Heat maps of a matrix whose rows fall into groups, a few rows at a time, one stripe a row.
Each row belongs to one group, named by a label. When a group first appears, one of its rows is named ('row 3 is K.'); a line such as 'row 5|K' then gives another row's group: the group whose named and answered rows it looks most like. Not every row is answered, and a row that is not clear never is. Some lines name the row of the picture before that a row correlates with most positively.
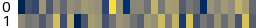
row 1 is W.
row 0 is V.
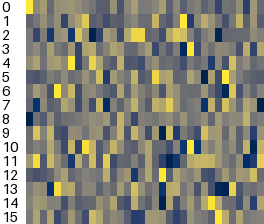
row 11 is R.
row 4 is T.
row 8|V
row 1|W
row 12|V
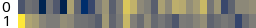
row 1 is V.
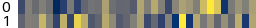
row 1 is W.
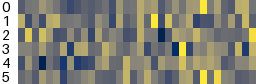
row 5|R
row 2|R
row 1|V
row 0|R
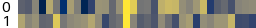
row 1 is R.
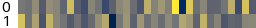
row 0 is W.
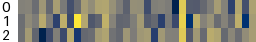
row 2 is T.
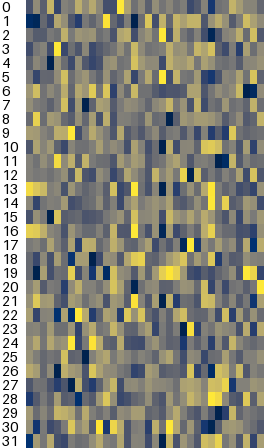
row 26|T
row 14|R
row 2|V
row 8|R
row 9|T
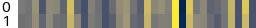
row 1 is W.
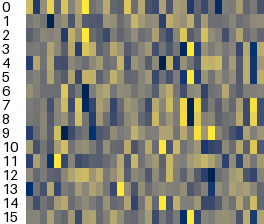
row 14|V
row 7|W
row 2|W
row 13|V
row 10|V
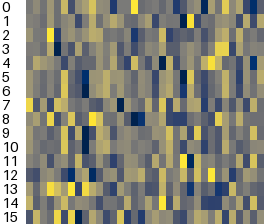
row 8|T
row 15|T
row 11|W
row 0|R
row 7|V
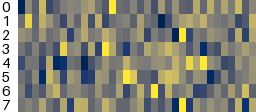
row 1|R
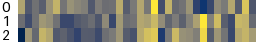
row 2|R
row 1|R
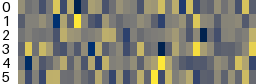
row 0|W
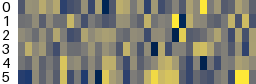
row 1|W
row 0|R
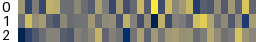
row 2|V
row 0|V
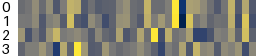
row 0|W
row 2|V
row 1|W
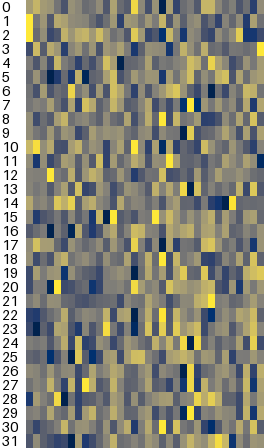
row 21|R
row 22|V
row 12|T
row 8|V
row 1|V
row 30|V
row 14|T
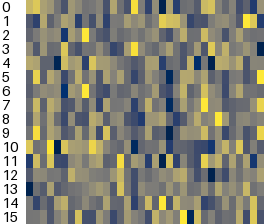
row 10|T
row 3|R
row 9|R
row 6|W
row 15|W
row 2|W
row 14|V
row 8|T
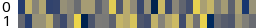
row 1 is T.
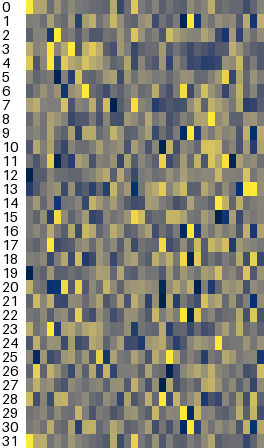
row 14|T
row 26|R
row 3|T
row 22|W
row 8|R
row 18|W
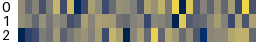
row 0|W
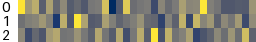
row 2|V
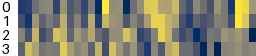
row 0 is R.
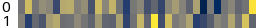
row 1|V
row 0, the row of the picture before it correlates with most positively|3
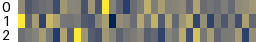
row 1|V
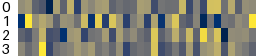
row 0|T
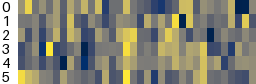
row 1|W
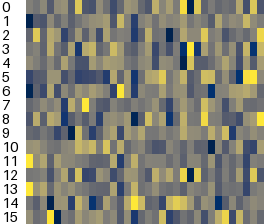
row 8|R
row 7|W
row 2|R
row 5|R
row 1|V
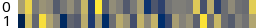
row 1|R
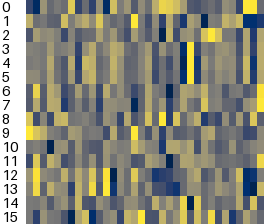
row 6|R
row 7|R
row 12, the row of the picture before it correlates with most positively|0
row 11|R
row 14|W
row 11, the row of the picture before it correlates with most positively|1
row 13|R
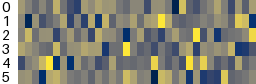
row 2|R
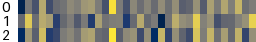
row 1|R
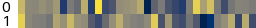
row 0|R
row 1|V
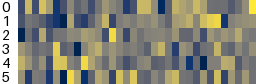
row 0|R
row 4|T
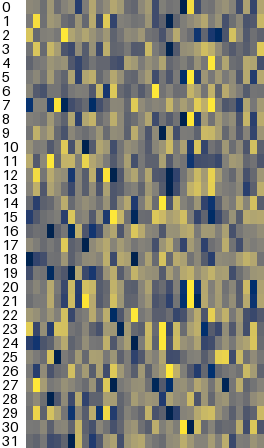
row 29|R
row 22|R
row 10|W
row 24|V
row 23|V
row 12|R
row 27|R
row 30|W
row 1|R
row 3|R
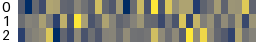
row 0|V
